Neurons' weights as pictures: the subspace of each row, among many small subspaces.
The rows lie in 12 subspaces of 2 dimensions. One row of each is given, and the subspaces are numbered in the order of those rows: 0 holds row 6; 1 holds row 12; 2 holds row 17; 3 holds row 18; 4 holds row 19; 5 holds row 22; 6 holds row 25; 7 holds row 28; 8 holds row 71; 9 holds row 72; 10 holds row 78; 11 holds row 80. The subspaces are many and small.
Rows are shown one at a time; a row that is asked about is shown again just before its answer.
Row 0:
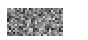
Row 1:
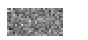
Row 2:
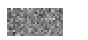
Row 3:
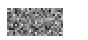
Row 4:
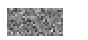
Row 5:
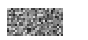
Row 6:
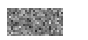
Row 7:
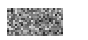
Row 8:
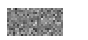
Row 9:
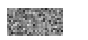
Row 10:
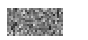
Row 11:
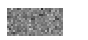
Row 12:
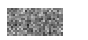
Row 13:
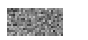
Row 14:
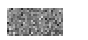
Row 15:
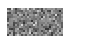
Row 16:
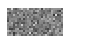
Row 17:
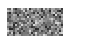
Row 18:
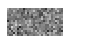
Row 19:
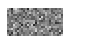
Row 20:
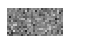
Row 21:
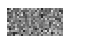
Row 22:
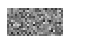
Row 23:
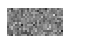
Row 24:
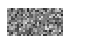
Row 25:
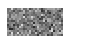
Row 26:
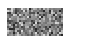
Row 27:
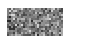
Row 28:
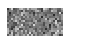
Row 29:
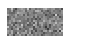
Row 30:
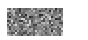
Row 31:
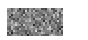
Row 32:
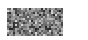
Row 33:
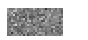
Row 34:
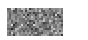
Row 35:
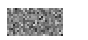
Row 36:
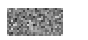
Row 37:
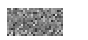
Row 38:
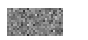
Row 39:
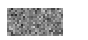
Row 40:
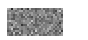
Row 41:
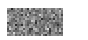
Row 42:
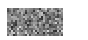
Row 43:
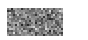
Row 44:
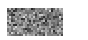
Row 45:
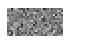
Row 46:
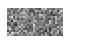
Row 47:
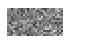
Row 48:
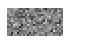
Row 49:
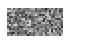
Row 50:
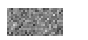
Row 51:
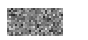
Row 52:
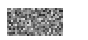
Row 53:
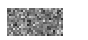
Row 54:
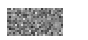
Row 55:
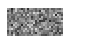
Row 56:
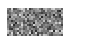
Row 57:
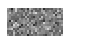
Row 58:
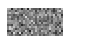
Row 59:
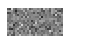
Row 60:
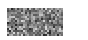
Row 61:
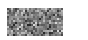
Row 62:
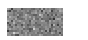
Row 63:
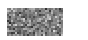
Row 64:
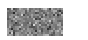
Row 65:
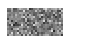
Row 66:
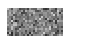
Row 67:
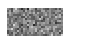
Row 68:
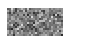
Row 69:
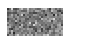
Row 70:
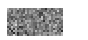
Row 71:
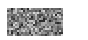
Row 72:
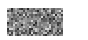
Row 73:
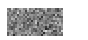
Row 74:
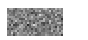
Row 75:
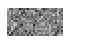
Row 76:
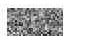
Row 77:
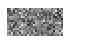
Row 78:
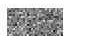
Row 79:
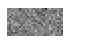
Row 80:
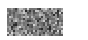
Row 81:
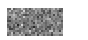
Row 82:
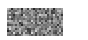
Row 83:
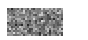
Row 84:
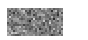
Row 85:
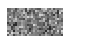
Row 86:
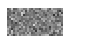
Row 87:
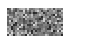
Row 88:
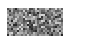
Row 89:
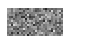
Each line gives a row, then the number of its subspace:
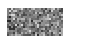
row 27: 6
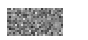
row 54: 5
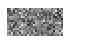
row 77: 10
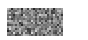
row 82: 10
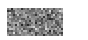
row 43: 2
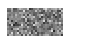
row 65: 5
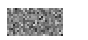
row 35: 4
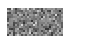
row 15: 9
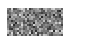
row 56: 5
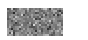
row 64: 0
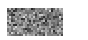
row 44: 6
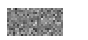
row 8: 9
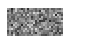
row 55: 8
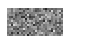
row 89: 5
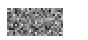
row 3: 2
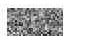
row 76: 3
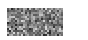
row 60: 3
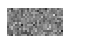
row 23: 1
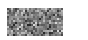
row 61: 1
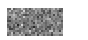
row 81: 6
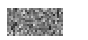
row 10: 11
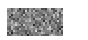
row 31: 0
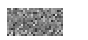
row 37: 9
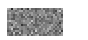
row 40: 10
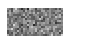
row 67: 4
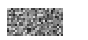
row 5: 10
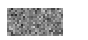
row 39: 6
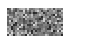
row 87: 9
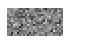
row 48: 5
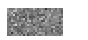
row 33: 6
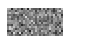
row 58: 10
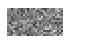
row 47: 3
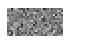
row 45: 9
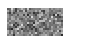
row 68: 8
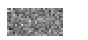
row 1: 2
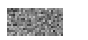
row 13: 5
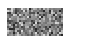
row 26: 4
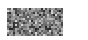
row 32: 2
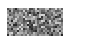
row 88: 4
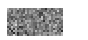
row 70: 3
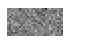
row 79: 0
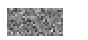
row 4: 6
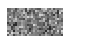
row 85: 11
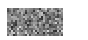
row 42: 3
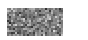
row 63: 5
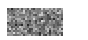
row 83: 1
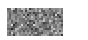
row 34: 8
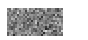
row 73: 3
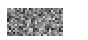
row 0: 1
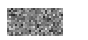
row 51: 6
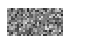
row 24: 3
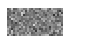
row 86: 0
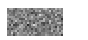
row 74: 8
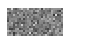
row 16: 9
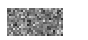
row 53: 10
